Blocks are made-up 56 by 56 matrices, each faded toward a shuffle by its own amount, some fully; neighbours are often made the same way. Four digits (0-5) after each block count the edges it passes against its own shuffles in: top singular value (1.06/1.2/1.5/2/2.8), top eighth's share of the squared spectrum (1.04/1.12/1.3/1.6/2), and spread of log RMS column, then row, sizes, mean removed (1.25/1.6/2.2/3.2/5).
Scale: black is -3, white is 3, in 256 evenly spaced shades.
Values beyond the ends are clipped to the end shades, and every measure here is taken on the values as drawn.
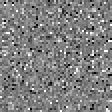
3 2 1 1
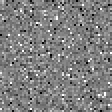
2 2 0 0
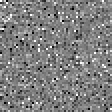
2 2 0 0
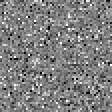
2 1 0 0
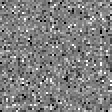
2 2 1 0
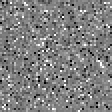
0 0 0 0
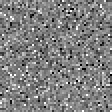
1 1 0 0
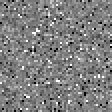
0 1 0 0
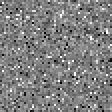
1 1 0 0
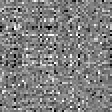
4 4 2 2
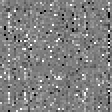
3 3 2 0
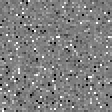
0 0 0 0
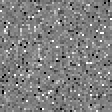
1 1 0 0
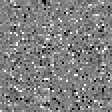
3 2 1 1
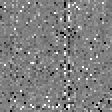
3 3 1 0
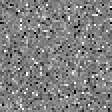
0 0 0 0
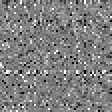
3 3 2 2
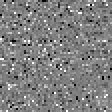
3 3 1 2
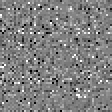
3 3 2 2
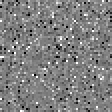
1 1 0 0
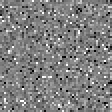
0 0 0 0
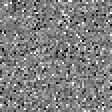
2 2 1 0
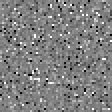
0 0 0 0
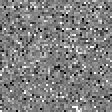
1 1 0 2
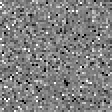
0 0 0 0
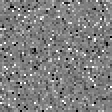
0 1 0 0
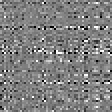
4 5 2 4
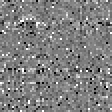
3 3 1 2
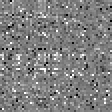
3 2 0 2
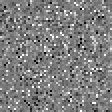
2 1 0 0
